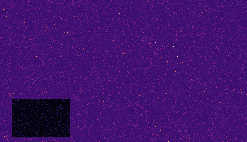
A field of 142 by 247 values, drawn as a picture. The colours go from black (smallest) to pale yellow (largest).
Average level on the scale: 20%. Mirror symmetry: none. Stripes: none. Odd patch: lower, in the bottom left. Ninth with the lowest average: bottom left.
